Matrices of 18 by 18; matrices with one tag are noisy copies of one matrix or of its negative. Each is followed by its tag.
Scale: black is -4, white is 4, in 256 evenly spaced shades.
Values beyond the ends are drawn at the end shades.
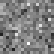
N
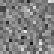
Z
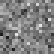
N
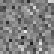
Z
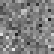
N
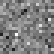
N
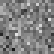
N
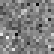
N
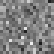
Z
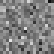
Z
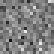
Z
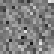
Z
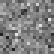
N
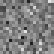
Z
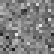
N
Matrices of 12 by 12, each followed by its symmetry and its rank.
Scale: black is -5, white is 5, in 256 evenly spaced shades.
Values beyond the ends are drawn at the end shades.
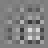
symmetric, rank one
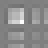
symmetric, rank one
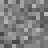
neither, full rank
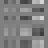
neither, rank one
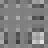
symmetric, rank one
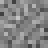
symmetric, full rank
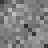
symmetric, full rank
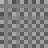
symmetric, rank one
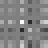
symmetric, rank one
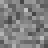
neither, full rank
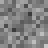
symmetric, full rank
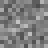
neither, full rank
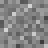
symmetric, full rank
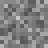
symmetric, full rank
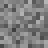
neither, full rank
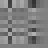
neither, rank one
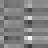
neither, rank one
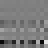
neither, rank one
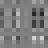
neither, rank one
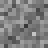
symmetric, full rank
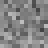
neither, full rank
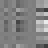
neither, rank one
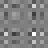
symmetric, rank one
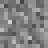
neither, full rank
